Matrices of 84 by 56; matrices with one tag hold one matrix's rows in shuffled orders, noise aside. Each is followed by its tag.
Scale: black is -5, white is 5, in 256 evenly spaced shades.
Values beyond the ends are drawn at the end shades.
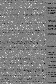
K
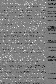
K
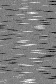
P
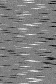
P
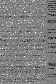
K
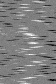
P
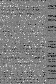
K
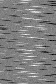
P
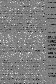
K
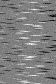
P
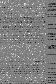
K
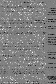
K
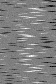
P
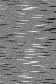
P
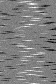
P
